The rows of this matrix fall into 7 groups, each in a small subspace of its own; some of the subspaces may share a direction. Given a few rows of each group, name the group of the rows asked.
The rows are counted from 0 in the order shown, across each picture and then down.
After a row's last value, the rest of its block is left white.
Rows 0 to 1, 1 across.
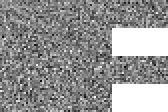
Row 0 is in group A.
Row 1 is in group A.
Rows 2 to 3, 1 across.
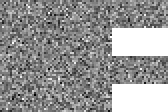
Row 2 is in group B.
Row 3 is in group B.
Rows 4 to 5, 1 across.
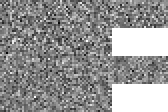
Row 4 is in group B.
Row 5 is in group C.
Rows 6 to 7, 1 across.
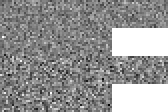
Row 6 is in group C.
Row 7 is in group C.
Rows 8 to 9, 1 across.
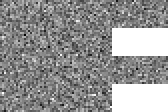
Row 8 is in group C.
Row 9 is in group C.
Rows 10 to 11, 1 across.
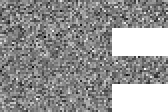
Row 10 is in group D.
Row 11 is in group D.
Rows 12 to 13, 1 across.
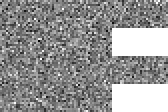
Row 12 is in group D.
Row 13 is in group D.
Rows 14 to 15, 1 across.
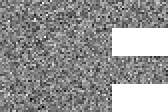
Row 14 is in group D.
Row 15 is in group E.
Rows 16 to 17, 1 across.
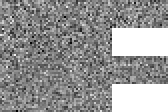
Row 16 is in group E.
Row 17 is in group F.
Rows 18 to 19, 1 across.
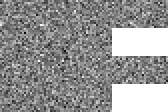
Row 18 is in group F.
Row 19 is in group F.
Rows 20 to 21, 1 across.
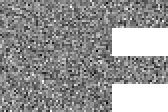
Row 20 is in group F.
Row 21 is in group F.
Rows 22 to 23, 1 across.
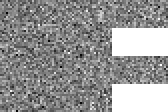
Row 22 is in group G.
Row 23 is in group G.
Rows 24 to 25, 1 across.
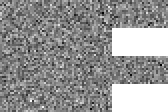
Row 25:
G
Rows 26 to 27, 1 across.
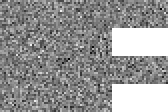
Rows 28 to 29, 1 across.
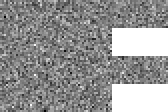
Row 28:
C
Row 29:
D
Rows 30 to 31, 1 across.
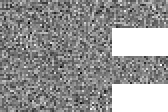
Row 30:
A
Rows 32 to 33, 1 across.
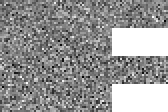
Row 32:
B
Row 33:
F
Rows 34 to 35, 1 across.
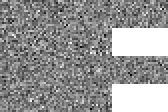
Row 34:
E
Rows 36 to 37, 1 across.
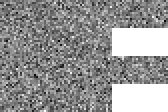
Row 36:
B
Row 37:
D
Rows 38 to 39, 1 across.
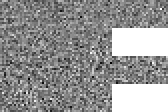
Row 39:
A
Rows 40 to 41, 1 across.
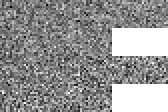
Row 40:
C
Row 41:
A
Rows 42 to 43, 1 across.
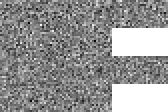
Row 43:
G
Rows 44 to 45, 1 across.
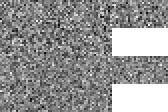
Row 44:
B
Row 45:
E
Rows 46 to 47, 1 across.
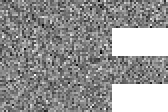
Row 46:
F
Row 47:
D
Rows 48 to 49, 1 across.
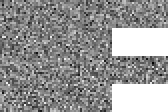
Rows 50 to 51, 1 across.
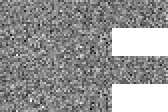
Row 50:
G
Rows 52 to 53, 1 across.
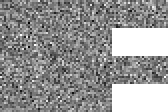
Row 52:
A
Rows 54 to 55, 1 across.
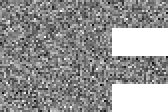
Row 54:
D
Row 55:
A
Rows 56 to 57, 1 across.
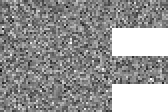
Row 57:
B
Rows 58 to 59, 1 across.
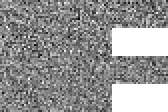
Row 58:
A
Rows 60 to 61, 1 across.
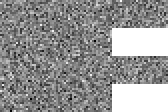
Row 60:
A
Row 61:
E
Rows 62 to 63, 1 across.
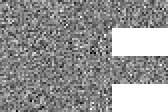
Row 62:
E
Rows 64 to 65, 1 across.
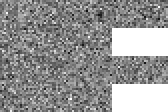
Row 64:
G
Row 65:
E
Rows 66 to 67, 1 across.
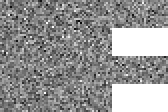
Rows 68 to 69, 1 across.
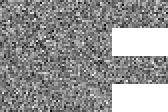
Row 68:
D
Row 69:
F
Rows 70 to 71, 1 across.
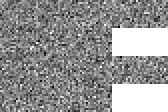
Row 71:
A
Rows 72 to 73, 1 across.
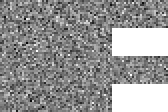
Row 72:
C
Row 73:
E
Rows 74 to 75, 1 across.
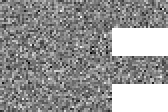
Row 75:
B
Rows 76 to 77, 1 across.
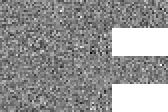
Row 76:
E
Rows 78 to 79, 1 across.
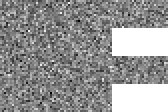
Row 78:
C
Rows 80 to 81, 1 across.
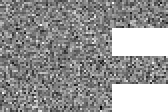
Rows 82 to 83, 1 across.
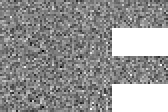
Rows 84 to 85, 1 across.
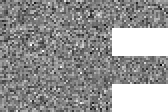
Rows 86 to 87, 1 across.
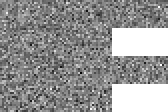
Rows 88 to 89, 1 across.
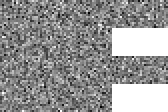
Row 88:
C
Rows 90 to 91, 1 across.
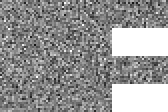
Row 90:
F
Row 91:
B
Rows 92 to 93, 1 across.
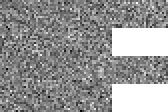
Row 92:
A
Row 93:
G
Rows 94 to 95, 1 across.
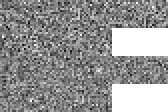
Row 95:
G
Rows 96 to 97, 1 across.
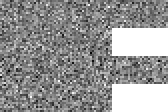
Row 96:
D
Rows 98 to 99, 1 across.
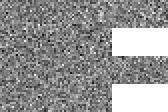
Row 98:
G
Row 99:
D
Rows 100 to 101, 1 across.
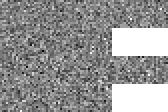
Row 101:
C
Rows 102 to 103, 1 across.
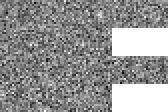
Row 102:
G
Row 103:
D
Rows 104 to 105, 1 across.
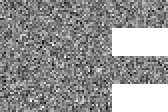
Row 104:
C
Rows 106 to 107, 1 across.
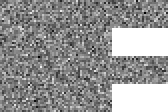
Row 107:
C
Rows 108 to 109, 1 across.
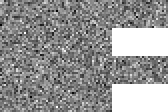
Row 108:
F
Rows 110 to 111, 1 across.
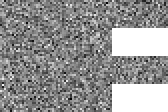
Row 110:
F
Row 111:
E
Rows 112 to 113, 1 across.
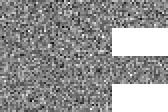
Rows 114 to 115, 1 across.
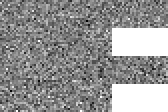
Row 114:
D
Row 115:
G
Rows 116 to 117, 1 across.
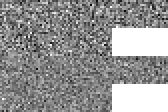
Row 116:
A
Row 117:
F
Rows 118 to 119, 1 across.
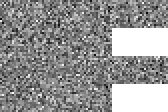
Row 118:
B
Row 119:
D
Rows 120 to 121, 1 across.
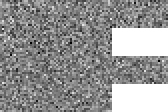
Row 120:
E
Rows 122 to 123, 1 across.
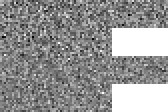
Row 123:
C
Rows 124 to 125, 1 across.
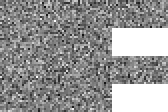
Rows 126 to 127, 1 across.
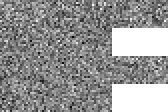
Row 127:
F
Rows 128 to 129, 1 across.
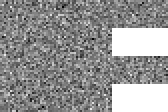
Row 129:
E
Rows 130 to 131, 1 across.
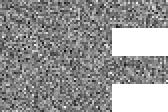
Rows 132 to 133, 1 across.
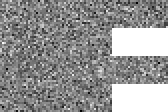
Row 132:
F
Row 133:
G
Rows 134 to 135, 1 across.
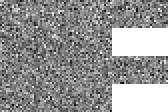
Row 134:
F
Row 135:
F
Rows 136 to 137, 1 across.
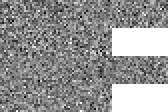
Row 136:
E
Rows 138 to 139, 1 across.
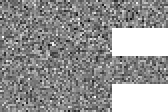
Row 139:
A
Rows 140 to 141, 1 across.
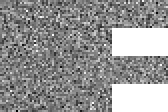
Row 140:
C
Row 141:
G
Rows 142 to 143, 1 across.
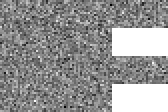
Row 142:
C
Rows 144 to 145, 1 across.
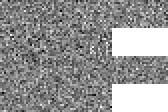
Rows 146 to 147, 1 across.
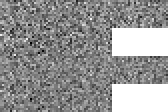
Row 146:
E
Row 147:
E
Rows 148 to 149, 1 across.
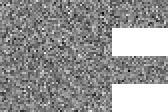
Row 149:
C
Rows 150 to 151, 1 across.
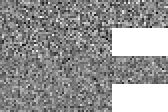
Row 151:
C
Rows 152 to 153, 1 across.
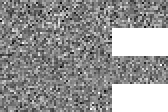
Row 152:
B
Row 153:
E
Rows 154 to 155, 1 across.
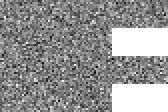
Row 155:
F
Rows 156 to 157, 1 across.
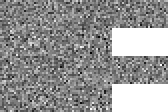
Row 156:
D
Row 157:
E
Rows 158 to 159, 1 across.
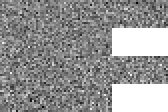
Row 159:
E
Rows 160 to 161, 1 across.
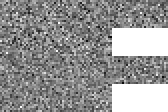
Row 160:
B
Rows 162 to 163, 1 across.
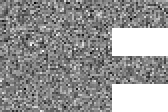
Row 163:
F
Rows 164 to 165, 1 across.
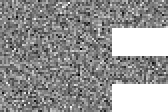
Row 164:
C
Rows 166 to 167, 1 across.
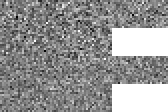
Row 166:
C
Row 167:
D
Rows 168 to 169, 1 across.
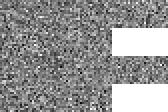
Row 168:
C
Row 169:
E
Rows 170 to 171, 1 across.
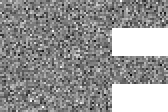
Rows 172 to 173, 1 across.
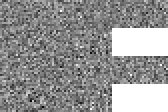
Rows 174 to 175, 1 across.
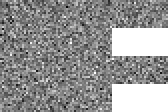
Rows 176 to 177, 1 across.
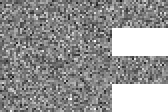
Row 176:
A
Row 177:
E
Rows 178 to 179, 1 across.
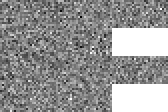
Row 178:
E
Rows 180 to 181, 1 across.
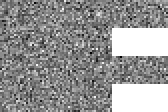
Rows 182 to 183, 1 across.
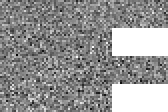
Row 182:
G
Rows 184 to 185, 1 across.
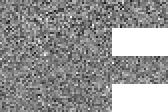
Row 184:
D
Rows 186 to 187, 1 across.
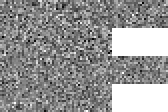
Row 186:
C
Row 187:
D
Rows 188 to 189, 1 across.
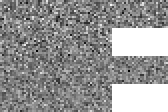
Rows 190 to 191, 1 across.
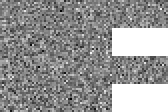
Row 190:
G
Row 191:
E
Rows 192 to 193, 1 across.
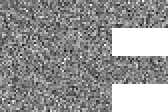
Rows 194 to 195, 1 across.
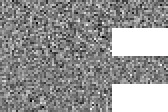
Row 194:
C
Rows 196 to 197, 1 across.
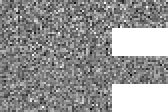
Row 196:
D
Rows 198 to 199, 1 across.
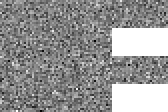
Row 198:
A
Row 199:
F
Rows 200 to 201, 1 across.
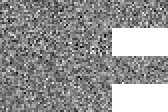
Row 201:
C
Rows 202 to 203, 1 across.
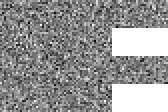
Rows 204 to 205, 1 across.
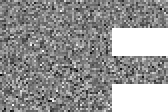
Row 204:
G
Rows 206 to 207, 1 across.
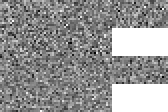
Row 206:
E
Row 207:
F
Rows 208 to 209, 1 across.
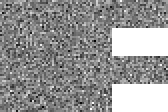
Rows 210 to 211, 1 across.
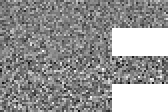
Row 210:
E
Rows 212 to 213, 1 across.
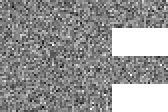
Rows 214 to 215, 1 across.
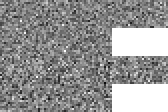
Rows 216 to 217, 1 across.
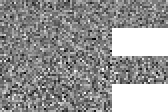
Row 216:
C
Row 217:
B
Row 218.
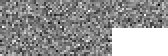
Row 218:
B
